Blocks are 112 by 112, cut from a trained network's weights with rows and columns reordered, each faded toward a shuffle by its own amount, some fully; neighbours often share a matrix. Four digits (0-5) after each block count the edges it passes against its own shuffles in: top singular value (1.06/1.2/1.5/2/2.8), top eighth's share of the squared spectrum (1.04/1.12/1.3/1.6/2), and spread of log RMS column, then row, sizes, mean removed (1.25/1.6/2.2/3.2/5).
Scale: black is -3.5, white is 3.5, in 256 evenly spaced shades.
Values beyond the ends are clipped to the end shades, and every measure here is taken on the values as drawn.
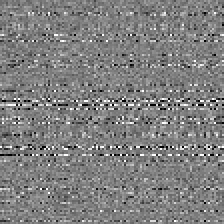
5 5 0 4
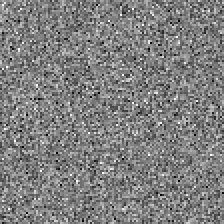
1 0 0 0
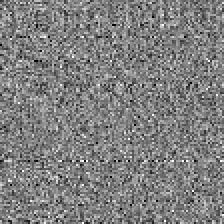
4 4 1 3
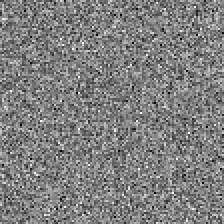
0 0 0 0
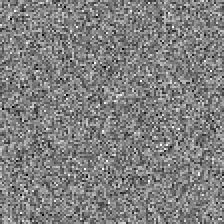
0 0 0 0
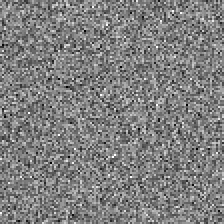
2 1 0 0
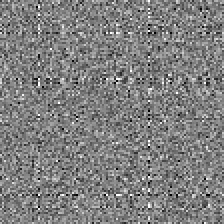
4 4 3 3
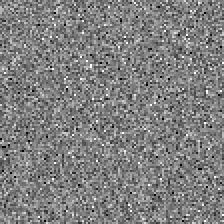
0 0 0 0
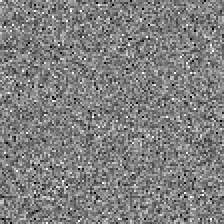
2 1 0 0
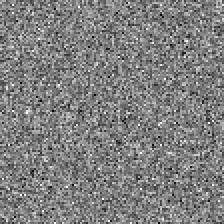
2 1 0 0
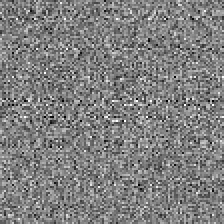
4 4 1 3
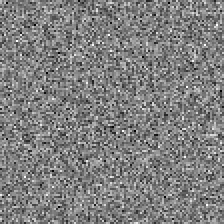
2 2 0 0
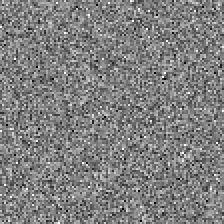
0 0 0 0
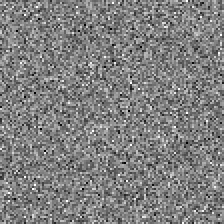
1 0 0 0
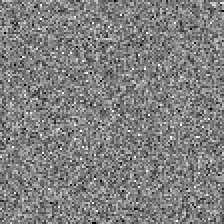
0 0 0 0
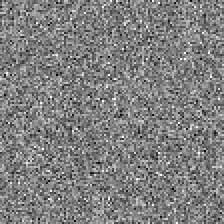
2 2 0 1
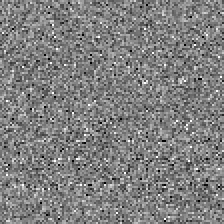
3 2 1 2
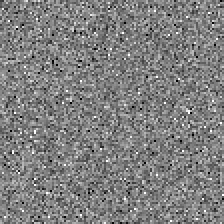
2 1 0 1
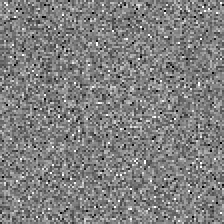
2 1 0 0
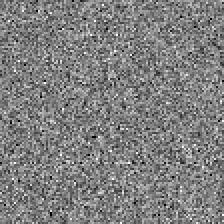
2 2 0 1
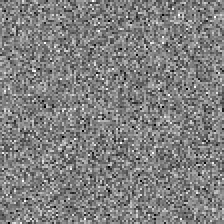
2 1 0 0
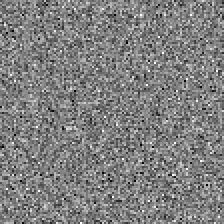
2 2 0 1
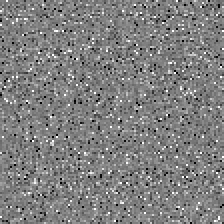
2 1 0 1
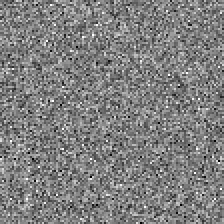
2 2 0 0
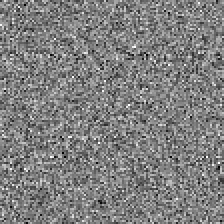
3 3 0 2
